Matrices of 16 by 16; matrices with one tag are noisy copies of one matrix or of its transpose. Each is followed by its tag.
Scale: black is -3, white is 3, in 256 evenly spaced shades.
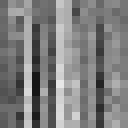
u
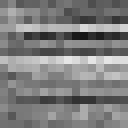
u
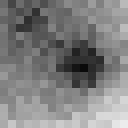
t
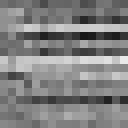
u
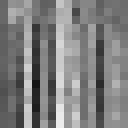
u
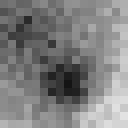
t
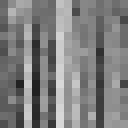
u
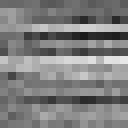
u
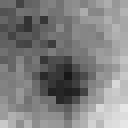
t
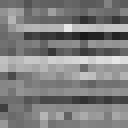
u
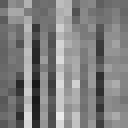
u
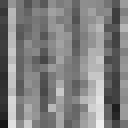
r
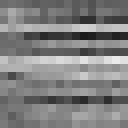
u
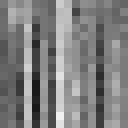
u
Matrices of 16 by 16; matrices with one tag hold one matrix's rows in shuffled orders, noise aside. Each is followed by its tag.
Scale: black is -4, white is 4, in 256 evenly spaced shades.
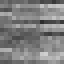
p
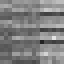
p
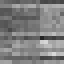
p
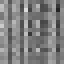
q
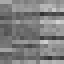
p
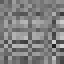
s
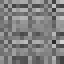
s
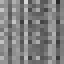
q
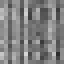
q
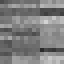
p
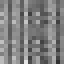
q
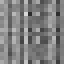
q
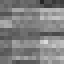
p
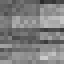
p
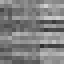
p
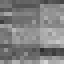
p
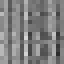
q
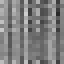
q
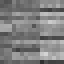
p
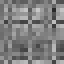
s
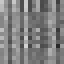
q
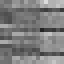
p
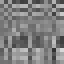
s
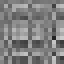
s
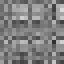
s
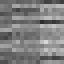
p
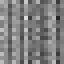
q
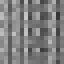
q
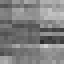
p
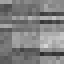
p
